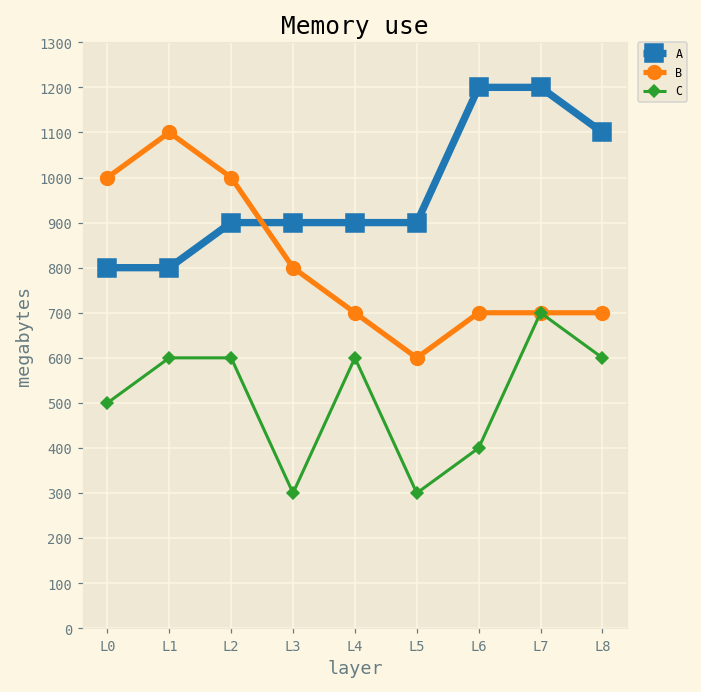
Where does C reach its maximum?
L7
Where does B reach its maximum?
L1
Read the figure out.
Title: Memory use
x-axis: layer, ticks L0 L1 L2 L3 L4 L5 L6 L7 L8
y-axis: megabytes, ticks 0 100 200 300 400 500 600 700 800 900 1000 1100 1200 1300
Legend: A, B, C
Values:
A: 800 800 900 900 900 900 1200 1200 1100
B: 1000 1100 1000 800 700 600 700 700 700
C: 500 600 600 300 600 300 400 700 600
